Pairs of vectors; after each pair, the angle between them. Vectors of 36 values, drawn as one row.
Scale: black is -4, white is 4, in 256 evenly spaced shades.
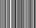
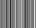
nearly opposite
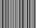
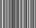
nearly opposite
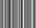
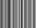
nearly parallel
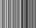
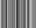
orthogonal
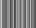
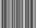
orthogonal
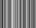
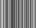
nearly opposite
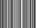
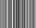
orthogonal
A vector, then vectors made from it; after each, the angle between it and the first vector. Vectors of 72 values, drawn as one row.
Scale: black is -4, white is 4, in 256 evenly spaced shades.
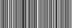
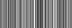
partly opposed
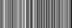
partly opposed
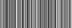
orthogonal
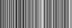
partly aligned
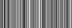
orthogonal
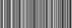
orthogonal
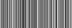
nearly parallel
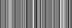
orthogonal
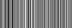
partly opposed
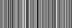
nearly opposite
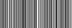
nearly parallel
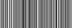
nearly parallel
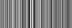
partly aligned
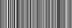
partly opposed
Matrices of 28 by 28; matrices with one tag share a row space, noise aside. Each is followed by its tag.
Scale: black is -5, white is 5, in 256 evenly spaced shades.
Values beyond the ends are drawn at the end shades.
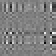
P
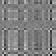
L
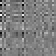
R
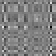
L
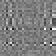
P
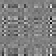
L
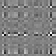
L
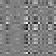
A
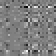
A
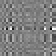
P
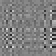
P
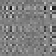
P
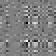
A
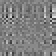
P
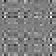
L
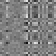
A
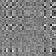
P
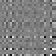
P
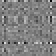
L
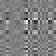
A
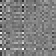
R
